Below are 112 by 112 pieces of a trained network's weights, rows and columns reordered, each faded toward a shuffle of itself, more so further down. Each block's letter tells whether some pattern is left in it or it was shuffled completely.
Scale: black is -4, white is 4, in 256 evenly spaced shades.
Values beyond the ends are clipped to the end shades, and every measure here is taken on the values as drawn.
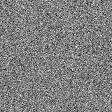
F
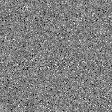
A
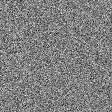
F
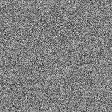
A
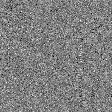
A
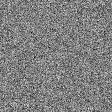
F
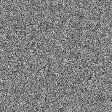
F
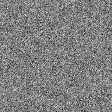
A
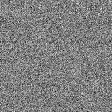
A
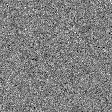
F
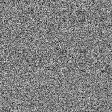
A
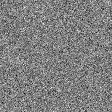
F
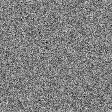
F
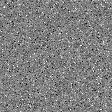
F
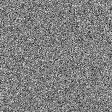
F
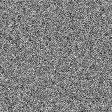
F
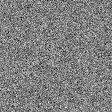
F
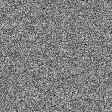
A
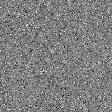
A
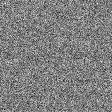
A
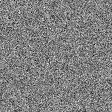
F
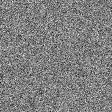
F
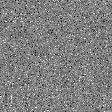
A
